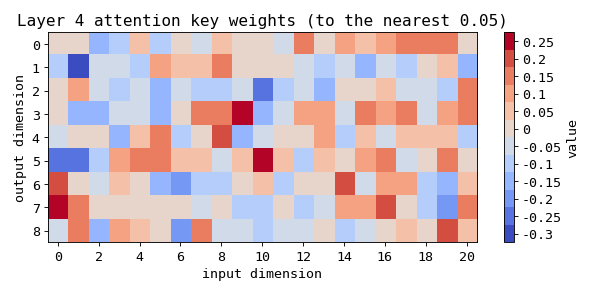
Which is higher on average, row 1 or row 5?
row 5
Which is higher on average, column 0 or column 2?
column 0
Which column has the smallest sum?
2
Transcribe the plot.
Title: Layer 4 attention key weights (to the nearest 0.05)
x-axis: input dimension, ticks 0 2 4 6 8 10 12 14 16 18 20
y-axis: output dimension, ticks 0 1 2 3 4 5 6 7 8 (0 at the top)
Colour bar: value, ticks -0.3 -0.25 -0.2 -0.15 -0.1 -0.05 0 0.05 0.1 0.15 0.2 0.25
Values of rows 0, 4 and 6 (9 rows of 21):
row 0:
0 0 -0.15 -0.1 0.05 -0.1 0 -0.05 0.05 0 0 -0.05 0.15 0 0.1 0.05 0.1 0.15 0.15 0.15 0
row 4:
-0.05 0 0 -0.15 0.05 0.15 -0.1 0 0.2 -0.15 -0.05 0 0 0.1 -0.1 0.05 -0.05 0.05 0.05 0.05 -0.1
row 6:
0.2 0 -0.05 0.05 0 -0.15 -0.2 -0.1 -0.1 0 0.05 -0.1 0 0 0.2 -0.05 0.1 0.1 -0.1 -0.15 0.05
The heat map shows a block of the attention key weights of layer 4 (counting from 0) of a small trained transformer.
